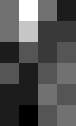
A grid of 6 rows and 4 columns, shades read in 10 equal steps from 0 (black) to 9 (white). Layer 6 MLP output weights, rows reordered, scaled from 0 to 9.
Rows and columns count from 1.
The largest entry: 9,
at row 1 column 2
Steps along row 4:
down up up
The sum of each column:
14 21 18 17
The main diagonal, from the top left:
4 7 2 4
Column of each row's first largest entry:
2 2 2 4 3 4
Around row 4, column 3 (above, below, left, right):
2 4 1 4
